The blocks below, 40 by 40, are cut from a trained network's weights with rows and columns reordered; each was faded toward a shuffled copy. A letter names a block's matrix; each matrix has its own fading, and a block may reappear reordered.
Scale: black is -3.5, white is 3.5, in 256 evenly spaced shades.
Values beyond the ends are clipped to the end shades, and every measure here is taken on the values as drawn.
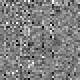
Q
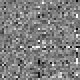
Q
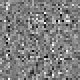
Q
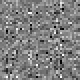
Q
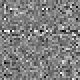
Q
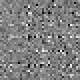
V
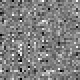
Q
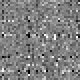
V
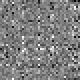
Q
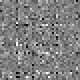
V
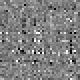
V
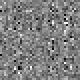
Q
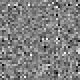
V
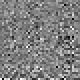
Q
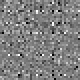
V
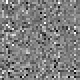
Q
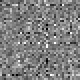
Q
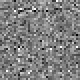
V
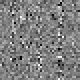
Q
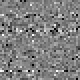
V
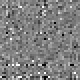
V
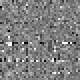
V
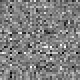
Q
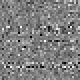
V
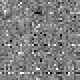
V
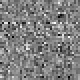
Q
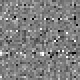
V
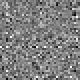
Q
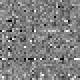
V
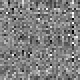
Q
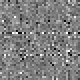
V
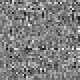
Q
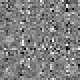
Q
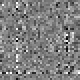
Q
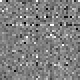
V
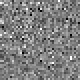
V
